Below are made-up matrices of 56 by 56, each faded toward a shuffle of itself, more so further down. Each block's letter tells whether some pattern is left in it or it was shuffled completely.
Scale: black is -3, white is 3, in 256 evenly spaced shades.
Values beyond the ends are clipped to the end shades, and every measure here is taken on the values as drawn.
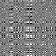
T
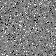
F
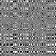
T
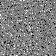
F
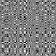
T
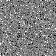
F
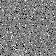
F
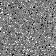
F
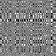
T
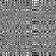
T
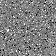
F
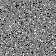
F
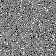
F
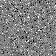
F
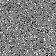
F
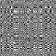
T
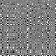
T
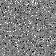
F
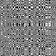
T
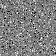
F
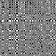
T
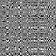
T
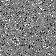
F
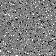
F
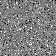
F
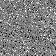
F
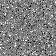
F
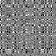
T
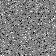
F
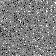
F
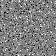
F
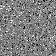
F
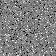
F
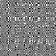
T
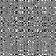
T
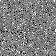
F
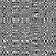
T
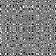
T
